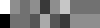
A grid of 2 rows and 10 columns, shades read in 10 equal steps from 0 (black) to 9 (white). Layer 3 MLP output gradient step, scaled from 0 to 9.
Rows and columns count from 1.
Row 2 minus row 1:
-9 -1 0 -2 4 -2 -5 1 1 1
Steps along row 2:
up same down up down down up same same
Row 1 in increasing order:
2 4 4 4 4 5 5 5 7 9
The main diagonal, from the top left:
9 4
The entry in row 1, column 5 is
2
